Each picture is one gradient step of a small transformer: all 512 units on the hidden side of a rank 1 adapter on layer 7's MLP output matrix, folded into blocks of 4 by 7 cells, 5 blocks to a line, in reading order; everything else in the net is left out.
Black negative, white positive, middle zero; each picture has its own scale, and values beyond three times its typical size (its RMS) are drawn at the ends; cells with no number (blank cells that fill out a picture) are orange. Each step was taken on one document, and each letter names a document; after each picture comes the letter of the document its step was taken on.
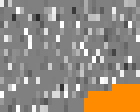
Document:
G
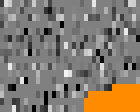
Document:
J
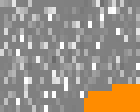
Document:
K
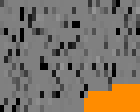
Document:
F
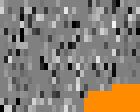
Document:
F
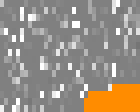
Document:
F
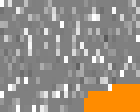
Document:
G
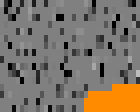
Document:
J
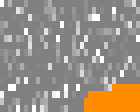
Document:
G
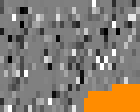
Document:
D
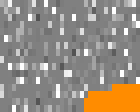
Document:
J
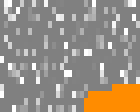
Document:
J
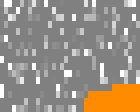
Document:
J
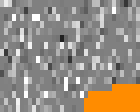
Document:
K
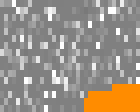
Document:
K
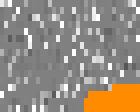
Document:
G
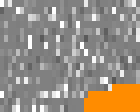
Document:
G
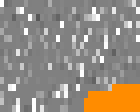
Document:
G
